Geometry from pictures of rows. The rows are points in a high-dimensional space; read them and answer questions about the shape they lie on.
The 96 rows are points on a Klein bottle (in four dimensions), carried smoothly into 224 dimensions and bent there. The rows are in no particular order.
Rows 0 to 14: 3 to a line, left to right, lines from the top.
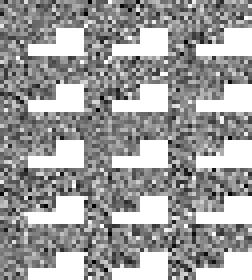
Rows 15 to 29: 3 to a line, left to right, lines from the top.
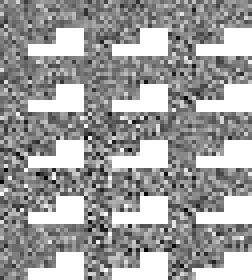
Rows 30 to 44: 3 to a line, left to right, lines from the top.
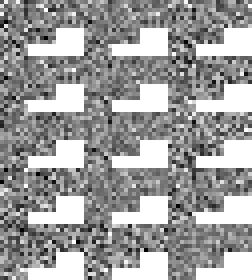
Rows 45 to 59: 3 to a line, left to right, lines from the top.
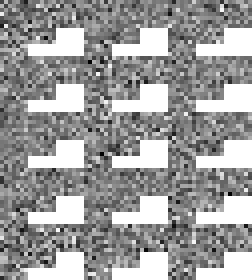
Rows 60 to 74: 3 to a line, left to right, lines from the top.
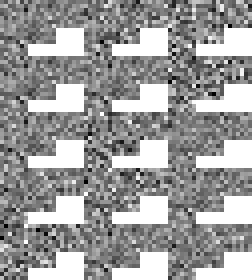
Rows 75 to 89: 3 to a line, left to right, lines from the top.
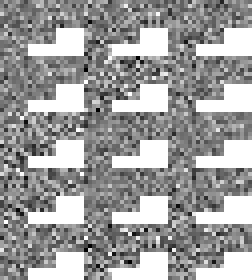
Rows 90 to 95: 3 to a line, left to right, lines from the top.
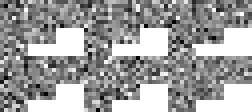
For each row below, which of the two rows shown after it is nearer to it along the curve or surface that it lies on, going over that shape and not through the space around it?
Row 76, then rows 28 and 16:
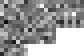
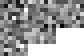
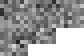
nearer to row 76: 28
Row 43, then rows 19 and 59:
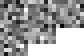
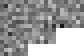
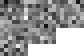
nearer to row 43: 59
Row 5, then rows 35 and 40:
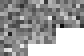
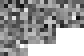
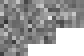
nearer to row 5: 40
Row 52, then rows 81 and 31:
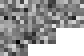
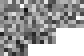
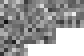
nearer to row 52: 81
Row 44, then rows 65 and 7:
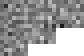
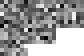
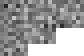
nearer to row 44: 7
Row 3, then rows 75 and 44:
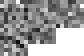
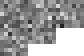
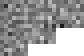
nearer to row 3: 75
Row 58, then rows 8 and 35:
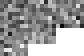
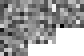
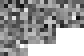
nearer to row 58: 8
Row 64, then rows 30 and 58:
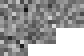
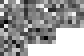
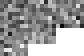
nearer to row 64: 30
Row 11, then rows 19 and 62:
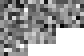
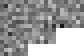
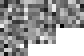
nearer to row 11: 62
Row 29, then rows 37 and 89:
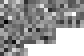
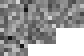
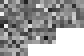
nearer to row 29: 37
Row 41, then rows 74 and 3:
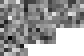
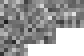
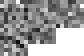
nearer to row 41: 74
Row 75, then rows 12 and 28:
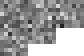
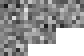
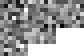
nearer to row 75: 12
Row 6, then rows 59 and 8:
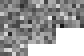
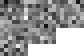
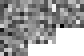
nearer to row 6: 8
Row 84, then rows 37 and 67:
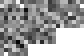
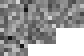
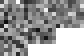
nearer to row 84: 67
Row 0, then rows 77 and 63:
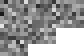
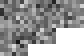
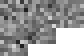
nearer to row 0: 63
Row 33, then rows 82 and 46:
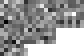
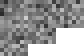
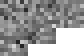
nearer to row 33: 46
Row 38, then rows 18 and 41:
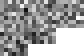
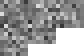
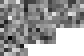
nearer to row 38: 41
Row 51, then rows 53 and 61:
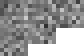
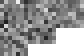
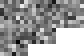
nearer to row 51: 61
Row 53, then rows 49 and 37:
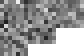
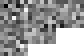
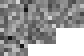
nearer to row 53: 37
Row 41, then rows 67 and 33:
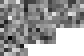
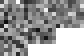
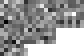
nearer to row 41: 33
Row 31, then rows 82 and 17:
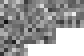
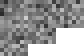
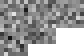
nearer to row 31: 17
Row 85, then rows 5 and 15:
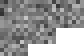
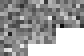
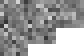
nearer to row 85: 5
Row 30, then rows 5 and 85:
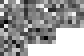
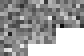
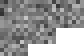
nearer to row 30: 5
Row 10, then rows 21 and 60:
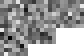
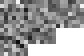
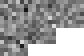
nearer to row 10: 60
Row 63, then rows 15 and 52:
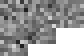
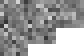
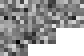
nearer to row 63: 52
